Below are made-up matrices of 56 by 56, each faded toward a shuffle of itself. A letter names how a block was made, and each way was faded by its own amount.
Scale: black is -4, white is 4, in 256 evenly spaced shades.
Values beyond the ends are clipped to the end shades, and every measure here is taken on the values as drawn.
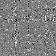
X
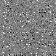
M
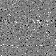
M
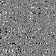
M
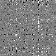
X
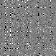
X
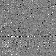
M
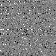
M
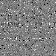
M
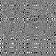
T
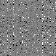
X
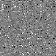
M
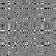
T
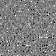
M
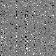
X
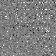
M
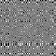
T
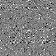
M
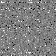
M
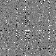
X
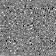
M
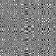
T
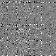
X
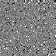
M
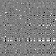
T
